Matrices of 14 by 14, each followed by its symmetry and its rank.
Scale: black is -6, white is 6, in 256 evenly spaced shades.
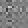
antisymmetric, rank two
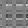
neither, rank one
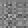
neither, rank two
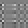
neither, rank one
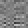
neither, rank two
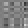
neither, rank one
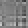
antisymmetric, rank two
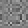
neither, rank two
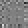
antisymmetric, rank two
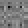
neither, rank two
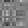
neither, rank two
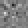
antisymmetric, rank two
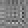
antisymmetric, rank two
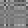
neither, rank one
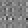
neither, rank two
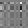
neither, rank one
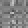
neither, rank two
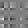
neither, rank one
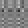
neither, rank one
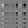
neither, rank one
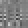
neither, rank two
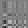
neither, rank one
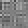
antisymmetric, rank two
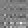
neither, rank two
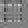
antisymmetric, rank two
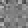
antisymmetric, rank two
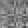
antisymmetric, rank two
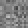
antisymmetric, rank two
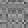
neither, rank two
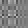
neither, rank one
